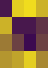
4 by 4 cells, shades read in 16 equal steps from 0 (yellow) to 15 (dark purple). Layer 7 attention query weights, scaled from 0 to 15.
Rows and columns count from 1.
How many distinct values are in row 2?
3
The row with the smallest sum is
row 4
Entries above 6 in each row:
1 3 4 0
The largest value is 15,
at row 3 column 3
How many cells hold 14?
3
